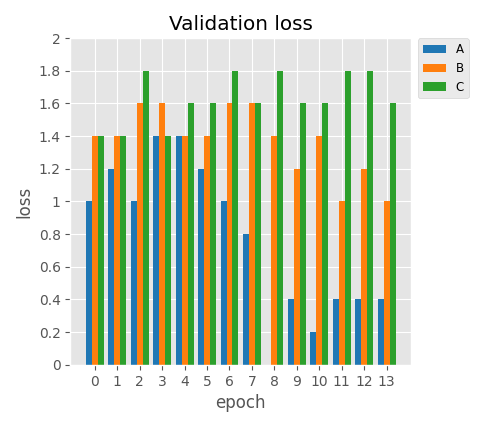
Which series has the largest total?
C
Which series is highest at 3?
B
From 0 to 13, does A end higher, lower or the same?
lower
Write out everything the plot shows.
Title: Validation loss
x-axis: epoch, ticks 0 1 2 3 4 5 6 7 8 9 10 11 12 13
y-axis: loss, ticks 0 0.2 0.4 0.6 0.8 1 1.2 1.4 1.6 1.8 2
Legend: A, B, C
Values:
A: 1 1.2 1 1.4 1.4 1.2 1 0.8 0 0.4 0.2 0.4 0.4 0.4
B: 1.4 1.4 1.6 1.6 1.4 1.4 1.6 1.6 1.4 1.2 1.4 1 1.2 1
C: 1.4 1.4 1.8 1.4 1.6 1.6 1.8 1.6 1.8 1.6 1.6 1.8 1.8 1.6
